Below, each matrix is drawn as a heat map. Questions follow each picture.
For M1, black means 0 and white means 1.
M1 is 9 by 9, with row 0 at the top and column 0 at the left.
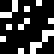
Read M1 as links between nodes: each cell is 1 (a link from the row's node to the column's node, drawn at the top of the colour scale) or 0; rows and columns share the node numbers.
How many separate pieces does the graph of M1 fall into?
1
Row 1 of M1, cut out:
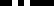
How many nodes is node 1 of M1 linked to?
2
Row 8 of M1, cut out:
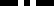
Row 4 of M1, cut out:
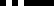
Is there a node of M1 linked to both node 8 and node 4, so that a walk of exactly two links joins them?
yes
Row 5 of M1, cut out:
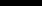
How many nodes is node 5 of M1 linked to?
2
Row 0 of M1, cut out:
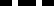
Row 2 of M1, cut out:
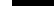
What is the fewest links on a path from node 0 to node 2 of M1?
1
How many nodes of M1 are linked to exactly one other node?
0
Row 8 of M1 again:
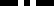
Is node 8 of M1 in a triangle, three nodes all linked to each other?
no
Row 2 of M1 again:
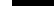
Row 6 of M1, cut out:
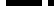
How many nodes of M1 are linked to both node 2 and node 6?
1
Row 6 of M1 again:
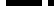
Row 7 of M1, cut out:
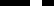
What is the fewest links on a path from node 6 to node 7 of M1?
1
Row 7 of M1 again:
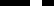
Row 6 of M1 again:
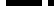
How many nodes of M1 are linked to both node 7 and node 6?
0
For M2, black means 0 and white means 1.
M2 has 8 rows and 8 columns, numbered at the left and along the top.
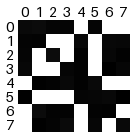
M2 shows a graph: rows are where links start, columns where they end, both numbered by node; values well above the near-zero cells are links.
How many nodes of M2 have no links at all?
0
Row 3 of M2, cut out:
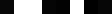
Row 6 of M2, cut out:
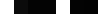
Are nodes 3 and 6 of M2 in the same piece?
no
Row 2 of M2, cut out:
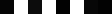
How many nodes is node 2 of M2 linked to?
3
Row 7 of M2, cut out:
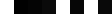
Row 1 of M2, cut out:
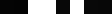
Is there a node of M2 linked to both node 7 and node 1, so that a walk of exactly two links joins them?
no
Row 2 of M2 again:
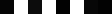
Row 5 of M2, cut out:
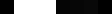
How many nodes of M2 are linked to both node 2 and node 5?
2
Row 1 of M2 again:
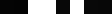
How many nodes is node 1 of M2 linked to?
3
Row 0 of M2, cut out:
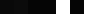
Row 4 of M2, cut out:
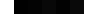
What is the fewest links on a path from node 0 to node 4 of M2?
1
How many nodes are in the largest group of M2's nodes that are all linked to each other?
4
